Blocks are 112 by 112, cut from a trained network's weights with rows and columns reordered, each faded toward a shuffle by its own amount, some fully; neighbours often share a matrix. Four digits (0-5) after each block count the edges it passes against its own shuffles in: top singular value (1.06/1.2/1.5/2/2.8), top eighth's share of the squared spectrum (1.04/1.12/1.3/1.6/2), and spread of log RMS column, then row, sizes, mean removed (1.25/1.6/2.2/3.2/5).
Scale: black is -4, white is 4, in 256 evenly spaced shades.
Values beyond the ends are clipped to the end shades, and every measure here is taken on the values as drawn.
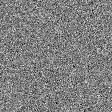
0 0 0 0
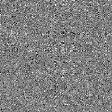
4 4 2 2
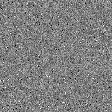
3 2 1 0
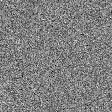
2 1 0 0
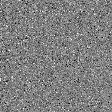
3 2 1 1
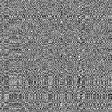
5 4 2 4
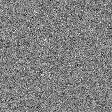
0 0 0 0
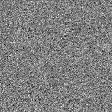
3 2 0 0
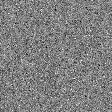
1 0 0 0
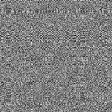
5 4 2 3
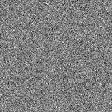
3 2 0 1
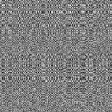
5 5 3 4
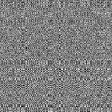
5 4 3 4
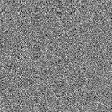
4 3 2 2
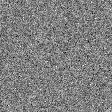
2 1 0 0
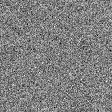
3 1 0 0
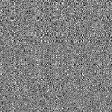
4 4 2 3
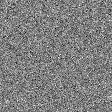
0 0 0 0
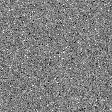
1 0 0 0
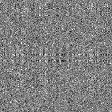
4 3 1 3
